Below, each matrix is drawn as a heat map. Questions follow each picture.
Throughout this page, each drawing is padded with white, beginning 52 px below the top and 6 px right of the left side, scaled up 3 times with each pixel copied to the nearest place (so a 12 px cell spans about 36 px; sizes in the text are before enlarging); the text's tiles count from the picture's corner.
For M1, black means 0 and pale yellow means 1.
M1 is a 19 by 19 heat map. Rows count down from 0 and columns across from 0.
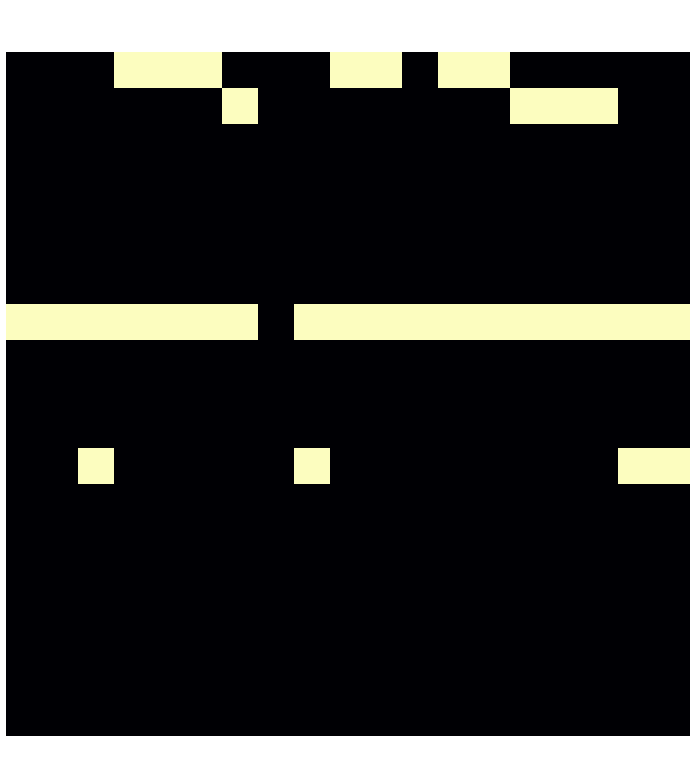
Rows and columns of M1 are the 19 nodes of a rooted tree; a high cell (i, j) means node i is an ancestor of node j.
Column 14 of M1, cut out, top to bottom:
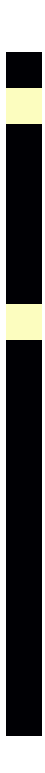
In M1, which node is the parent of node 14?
1
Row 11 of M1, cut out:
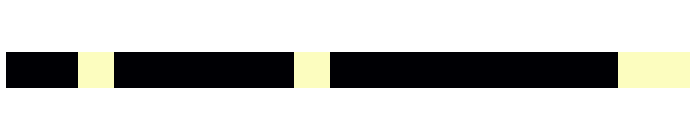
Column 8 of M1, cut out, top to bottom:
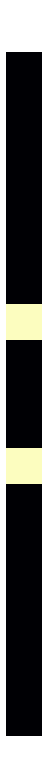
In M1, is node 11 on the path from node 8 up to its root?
yes
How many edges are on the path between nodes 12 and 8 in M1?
4
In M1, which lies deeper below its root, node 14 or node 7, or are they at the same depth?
node 14
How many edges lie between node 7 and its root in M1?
0
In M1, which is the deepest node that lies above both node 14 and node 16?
1
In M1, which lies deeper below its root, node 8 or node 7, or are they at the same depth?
node 8
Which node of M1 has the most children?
0
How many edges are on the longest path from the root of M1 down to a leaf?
2
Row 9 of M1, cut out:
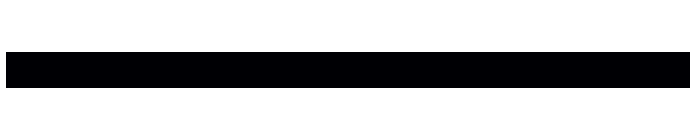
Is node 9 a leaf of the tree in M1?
yes
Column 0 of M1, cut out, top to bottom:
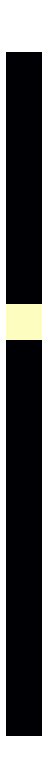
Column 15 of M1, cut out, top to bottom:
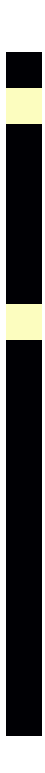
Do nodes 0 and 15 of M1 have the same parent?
no
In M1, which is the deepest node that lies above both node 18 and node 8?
11
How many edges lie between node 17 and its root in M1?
2
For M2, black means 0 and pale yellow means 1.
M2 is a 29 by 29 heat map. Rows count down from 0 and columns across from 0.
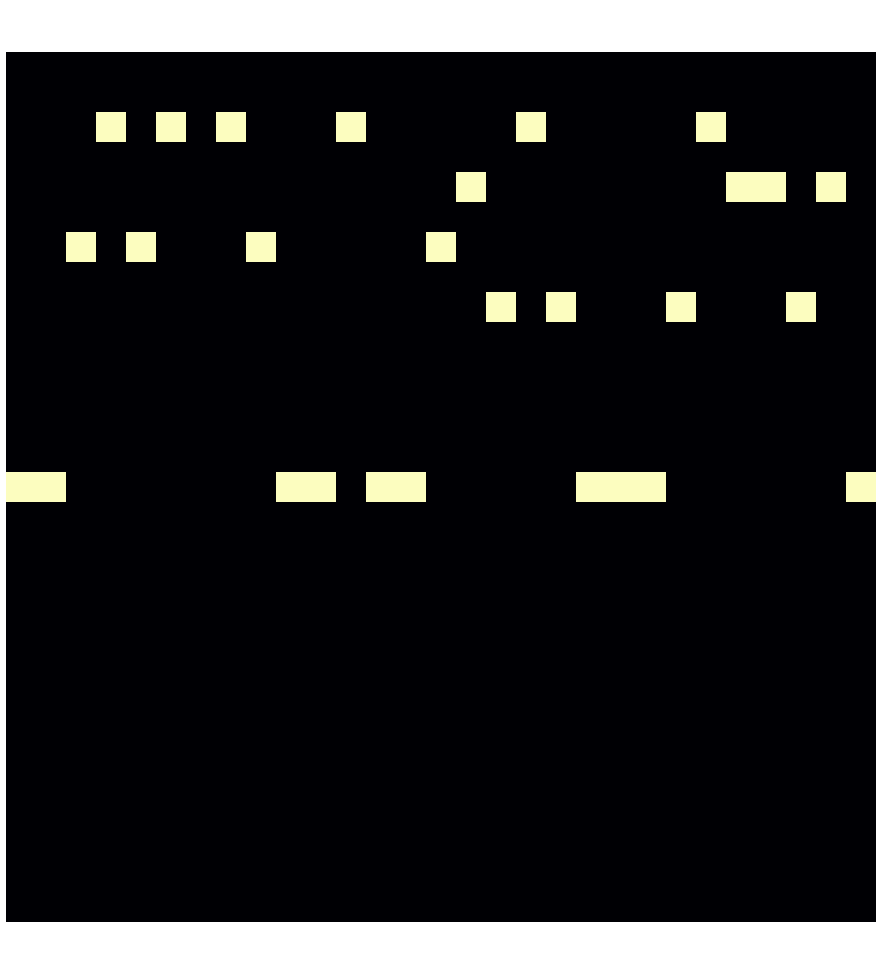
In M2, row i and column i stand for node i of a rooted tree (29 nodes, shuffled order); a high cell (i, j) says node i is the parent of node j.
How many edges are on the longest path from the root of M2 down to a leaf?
2
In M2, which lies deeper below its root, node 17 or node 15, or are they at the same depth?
the same depth
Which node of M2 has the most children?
14
